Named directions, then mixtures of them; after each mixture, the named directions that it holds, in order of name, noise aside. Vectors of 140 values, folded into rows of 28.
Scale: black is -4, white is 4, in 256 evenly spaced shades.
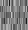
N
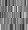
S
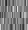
S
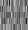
N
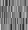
N, S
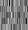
N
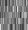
S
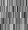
N, S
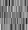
N, S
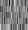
N, S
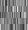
S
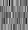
N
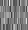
N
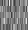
N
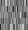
S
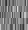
S
